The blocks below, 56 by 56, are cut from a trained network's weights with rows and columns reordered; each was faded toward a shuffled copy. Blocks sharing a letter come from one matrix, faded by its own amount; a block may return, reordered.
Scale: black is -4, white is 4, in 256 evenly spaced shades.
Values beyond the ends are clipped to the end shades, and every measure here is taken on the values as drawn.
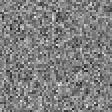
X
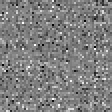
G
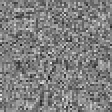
X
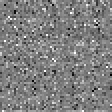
G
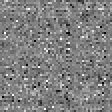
G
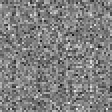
X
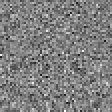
X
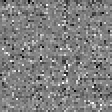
G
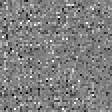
G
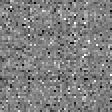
G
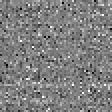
G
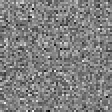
X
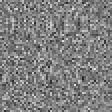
X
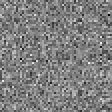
X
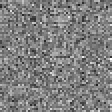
X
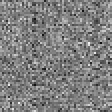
X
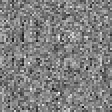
X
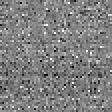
G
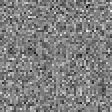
X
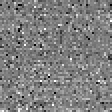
G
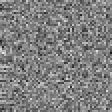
X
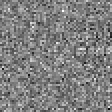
X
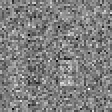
X
